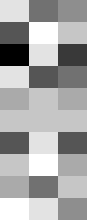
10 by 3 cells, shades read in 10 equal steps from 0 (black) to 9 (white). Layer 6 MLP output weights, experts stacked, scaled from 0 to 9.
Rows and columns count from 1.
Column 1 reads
8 3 0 8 6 7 3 7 6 9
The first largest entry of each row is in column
1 2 2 1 2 1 2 2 3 1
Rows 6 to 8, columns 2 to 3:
7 7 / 8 3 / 9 6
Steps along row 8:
up down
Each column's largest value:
9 9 7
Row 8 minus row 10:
-2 1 1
